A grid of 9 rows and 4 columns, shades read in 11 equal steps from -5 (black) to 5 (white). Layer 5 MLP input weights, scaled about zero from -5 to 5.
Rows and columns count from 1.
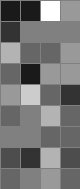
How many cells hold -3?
3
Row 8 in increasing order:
-3 -2 -2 2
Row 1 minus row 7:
-4 -4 6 2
